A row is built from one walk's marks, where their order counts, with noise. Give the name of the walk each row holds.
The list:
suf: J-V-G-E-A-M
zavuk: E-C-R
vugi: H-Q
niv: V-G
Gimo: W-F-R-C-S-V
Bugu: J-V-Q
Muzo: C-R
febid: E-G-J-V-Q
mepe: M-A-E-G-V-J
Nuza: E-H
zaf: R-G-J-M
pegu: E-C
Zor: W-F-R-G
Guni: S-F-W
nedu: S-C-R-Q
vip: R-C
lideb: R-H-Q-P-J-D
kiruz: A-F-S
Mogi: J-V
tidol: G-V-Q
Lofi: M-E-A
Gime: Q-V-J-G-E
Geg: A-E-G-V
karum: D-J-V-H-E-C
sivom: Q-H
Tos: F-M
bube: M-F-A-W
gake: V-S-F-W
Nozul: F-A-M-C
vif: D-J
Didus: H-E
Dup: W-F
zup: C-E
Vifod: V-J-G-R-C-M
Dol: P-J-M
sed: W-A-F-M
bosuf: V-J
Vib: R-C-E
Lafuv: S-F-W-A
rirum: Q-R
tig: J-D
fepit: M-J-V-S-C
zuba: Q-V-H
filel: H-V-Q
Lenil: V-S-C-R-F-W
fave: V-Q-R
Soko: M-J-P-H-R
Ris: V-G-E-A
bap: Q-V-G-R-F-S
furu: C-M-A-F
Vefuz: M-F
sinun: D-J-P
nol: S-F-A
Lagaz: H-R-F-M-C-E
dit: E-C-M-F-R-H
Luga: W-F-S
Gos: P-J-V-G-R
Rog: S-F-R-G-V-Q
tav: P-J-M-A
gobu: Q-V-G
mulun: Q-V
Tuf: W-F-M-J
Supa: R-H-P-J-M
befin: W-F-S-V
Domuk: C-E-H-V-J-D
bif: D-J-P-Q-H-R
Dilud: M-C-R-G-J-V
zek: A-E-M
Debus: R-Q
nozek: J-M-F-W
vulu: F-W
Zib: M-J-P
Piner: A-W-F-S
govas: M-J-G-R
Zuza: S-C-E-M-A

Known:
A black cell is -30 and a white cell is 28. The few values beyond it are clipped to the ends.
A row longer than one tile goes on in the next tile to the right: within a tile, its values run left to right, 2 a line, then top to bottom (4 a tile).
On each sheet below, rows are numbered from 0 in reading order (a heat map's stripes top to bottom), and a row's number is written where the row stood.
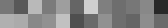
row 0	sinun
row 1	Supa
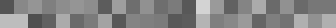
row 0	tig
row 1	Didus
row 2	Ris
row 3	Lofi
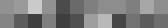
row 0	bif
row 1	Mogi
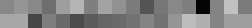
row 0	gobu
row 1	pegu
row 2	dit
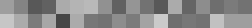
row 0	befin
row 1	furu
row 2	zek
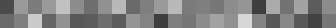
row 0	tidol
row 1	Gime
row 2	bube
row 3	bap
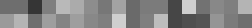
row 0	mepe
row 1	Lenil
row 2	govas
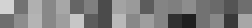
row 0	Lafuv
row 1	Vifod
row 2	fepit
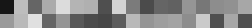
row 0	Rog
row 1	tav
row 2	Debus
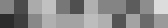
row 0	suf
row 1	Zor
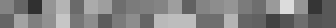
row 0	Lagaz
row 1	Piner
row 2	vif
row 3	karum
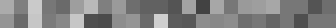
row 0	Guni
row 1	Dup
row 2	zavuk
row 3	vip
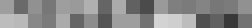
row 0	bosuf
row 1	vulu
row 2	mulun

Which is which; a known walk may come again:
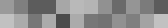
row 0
befin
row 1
furu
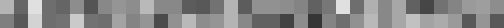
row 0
gake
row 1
Bugu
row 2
Zib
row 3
Soko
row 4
Lafuv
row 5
vugi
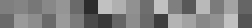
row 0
zaf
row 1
Gos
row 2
sinun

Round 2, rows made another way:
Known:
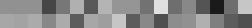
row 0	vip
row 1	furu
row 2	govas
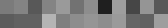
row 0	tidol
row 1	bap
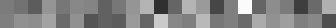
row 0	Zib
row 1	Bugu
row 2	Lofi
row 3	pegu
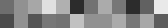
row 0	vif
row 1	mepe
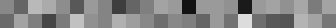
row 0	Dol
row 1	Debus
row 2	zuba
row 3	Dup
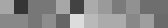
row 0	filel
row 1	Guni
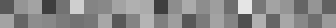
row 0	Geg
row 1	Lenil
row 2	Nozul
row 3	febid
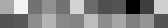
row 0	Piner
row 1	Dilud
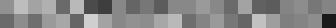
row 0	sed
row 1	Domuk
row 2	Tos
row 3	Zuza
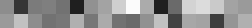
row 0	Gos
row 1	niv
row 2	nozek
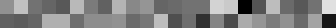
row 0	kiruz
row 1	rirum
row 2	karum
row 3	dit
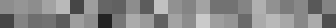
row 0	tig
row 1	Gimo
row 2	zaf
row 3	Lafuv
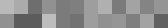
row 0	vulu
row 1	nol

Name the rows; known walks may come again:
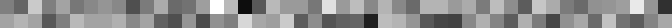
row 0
Didus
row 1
vip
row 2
sinun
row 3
furu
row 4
befin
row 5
Tuf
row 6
tav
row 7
bosuf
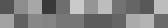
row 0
Geg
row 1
kiruz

